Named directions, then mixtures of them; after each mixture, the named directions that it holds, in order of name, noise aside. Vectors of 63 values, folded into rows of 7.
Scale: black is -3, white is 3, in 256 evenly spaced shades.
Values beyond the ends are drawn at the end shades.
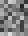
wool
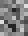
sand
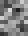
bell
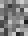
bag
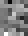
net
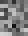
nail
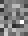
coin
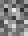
coin, nail, sand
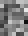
bag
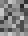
wool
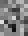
sand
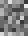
sand, wool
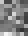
net, wool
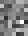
bag, coin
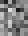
bell, nail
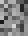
sand, wool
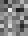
bell, nail, wool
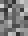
bag, bell, nail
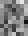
bag, sand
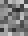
bell, sand, wool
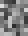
bag, nail, net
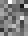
net, wool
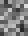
bell, wool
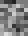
bell, nail, net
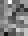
net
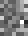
bag, coin, wool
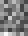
net, wool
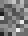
bag, coin, nail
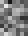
bell, coin, net
